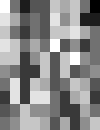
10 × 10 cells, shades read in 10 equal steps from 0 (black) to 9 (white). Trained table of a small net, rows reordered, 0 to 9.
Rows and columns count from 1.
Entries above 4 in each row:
4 5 5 5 7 4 5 5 4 7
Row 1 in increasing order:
0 1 3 3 4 4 6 7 7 9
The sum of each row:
44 46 52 52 56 42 50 49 42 52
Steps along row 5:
same down up up down up up down down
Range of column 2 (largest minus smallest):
4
